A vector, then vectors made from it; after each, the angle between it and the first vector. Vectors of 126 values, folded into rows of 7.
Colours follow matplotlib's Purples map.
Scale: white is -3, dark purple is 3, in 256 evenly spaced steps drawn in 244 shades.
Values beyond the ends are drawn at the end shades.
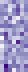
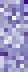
orthogonal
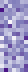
partly aligned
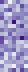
partly opposed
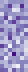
partly opposed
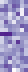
partly aligned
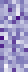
nearly opposite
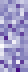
partly aligned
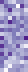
partly opposed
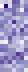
orthogonal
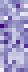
partly aligned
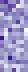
partly opposed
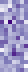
orthogonal
